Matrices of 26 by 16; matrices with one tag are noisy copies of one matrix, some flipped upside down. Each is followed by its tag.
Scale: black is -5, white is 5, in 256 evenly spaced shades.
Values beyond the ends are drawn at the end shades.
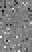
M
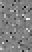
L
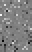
M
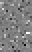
L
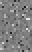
L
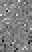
M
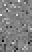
M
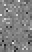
M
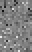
M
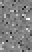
L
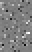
L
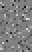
L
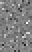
L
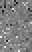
M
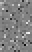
L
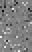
M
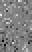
M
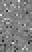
M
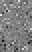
M
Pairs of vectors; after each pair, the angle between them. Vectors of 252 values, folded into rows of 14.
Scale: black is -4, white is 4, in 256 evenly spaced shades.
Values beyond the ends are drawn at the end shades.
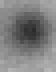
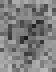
partly aligned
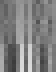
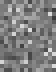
orthogonal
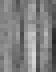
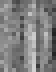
nearly parallel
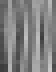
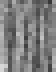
nearly opposite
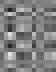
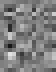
nearly parallel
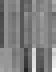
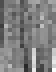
nearly parallel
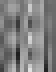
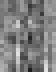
nearly opposite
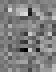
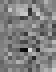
nearly parallel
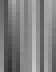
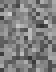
orthogonal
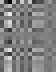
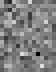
partly aligned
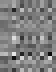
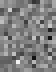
partly aligned
